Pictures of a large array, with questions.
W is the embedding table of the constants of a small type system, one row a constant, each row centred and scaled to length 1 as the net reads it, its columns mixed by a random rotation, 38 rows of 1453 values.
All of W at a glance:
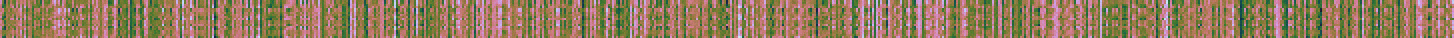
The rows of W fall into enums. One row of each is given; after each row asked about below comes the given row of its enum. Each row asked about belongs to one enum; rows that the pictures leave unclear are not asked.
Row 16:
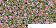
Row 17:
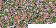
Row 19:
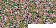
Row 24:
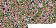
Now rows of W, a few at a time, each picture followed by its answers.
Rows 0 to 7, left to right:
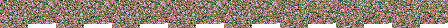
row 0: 16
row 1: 16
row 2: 16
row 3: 16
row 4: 16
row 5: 19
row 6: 17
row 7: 19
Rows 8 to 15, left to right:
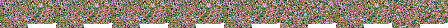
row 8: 24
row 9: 24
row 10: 24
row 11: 24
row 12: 24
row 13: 16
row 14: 24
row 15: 17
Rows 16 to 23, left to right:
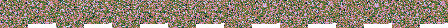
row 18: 19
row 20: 24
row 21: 16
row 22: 24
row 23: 16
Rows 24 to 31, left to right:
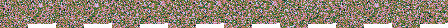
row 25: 24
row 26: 16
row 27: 16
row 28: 16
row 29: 17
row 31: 19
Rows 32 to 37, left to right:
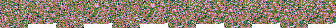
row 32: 19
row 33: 24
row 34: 24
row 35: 17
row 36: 17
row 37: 17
